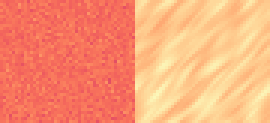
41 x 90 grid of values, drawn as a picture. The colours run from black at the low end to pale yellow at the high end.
The table splits into one row of 2 panels. Panel 1,1: high, fine-grained, faint in contrast. Panel 1,2: very high, slanting up to the right, faint in contrast.
